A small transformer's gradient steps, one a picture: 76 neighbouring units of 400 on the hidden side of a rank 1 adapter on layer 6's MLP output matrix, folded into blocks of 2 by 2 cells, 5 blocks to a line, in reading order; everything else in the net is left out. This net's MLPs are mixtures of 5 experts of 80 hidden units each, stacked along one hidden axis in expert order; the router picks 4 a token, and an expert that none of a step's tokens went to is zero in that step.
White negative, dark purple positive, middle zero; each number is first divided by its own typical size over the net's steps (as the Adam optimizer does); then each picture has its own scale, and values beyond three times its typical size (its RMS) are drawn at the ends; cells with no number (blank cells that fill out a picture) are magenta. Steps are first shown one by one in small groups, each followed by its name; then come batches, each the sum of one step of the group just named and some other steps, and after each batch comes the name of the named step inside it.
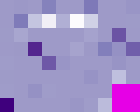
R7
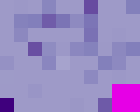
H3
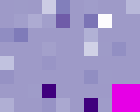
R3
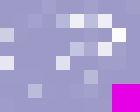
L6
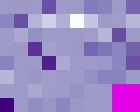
R7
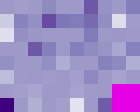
H3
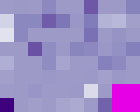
H3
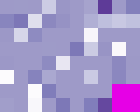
R3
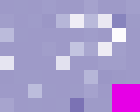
L6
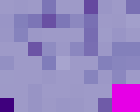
H3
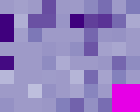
R3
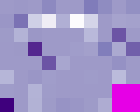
R7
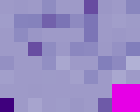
H3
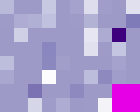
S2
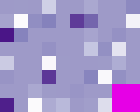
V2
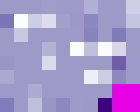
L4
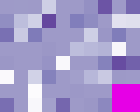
V2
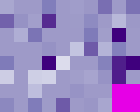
S2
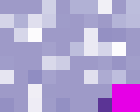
L4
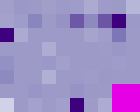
S2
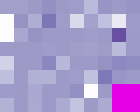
S2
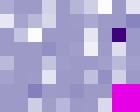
S2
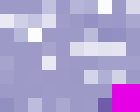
L4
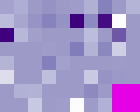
S2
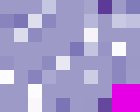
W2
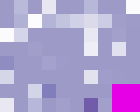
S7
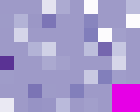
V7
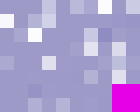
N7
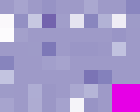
S7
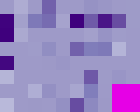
S7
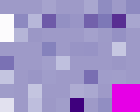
W2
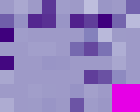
V7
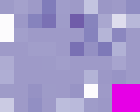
V7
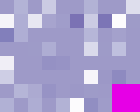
S7
